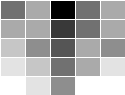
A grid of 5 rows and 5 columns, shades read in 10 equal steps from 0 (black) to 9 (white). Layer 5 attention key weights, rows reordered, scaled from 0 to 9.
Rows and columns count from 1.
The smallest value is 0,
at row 1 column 3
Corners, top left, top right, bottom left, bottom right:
4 6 9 9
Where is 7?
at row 3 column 1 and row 4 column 2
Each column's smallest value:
4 5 0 4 5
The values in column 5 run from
5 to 9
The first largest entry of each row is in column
2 1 1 1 1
